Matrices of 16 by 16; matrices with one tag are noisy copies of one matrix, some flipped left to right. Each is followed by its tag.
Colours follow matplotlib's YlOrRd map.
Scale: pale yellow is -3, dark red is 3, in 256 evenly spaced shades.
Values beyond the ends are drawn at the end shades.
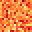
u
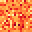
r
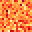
u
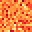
u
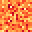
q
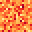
q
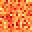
r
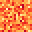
q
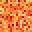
r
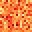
r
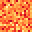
u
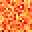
q
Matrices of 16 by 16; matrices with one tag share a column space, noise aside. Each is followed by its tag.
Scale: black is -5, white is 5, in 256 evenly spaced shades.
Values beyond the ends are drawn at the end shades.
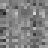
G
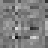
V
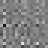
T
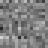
V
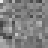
V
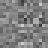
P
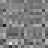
T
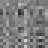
G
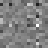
P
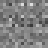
P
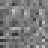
G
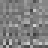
T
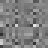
T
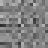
P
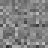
T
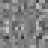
V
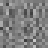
G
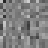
V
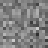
G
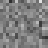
V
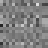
P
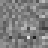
V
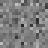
P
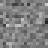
P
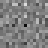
P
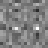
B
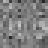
V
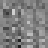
G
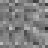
B
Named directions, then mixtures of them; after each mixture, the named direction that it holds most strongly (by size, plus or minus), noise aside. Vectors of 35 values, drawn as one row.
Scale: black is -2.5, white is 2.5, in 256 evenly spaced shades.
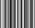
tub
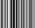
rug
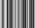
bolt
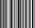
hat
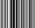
rug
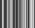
bolt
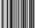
bolt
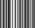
rug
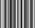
tub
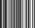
bolt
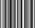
tub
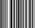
hat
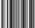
bolt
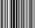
rug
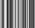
bolt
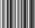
bolt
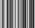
bolt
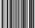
bolt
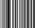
hat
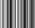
bolt
